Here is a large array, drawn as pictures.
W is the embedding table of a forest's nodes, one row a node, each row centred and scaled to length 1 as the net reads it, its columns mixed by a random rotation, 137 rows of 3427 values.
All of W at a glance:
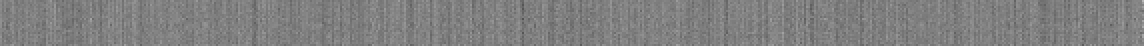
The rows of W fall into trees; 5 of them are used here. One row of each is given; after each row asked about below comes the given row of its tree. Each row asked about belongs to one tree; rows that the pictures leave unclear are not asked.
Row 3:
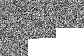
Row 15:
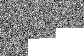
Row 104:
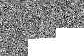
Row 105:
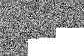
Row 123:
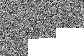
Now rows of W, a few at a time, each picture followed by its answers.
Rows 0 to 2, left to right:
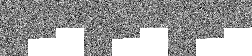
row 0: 15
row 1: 15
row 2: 3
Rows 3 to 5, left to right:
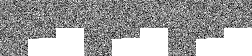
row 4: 105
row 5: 105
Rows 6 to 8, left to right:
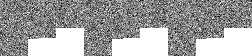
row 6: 3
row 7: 15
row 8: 123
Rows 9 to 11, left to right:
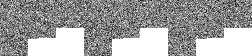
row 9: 105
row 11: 3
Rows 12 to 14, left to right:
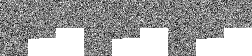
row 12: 15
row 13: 105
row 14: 15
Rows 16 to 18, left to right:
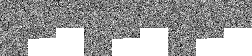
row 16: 15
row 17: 3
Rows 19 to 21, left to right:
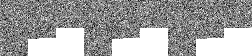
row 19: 105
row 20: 15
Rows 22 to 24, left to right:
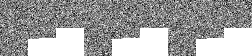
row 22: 3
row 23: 105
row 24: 15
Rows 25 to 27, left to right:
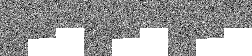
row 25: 15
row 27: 3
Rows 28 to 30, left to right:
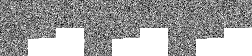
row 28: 104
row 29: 3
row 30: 3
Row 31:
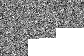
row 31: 3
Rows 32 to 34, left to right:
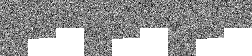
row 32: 123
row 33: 3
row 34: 15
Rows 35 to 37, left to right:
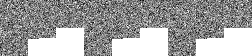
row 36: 15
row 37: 105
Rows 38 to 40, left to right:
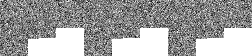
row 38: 15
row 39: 3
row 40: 15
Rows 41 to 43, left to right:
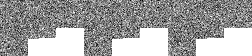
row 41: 104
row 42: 15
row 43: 105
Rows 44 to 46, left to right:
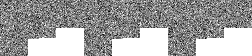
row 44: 104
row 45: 3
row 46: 123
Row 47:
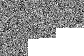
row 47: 15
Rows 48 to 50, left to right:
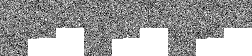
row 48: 105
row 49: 104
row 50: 105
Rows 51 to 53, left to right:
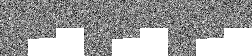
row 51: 3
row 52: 123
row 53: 3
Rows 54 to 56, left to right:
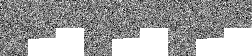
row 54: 15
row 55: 15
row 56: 15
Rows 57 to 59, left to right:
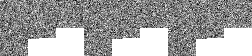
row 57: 15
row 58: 123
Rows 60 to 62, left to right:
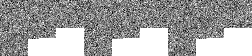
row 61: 15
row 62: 104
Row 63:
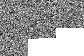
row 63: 123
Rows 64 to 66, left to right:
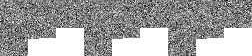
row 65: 3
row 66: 15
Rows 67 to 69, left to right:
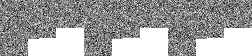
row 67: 15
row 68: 105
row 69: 3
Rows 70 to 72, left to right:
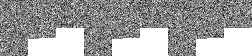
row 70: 104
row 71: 3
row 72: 3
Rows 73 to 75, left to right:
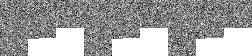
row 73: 3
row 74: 3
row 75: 105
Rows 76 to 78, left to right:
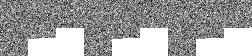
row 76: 104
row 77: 3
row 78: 3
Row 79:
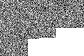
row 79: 3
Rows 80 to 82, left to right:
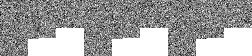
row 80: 104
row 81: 3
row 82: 15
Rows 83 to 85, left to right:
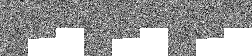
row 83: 104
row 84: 123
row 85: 3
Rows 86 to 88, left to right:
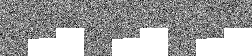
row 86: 123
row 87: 15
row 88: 3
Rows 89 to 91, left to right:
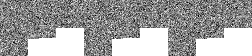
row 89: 104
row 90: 3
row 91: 105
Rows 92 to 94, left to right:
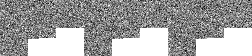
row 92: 123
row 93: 15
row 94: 105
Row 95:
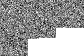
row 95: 105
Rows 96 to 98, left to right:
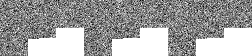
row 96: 15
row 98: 105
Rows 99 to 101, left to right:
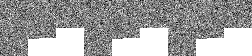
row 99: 3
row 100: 15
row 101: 15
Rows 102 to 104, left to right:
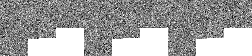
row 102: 123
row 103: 3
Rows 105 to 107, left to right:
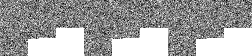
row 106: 104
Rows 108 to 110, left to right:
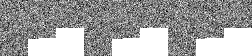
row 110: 105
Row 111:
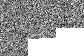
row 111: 104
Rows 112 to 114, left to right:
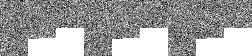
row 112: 104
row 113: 15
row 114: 105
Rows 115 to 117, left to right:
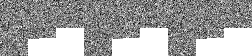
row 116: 104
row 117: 123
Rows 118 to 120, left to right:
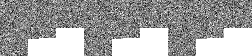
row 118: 123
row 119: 3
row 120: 104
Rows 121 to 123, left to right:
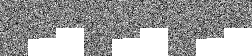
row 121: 15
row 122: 15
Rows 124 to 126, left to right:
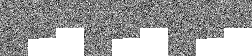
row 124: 15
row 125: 3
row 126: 123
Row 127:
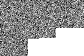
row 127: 104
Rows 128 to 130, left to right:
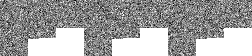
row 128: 15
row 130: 123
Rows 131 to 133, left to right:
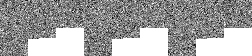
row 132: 105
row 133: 3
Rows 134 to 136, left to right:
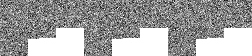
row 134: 105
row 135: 3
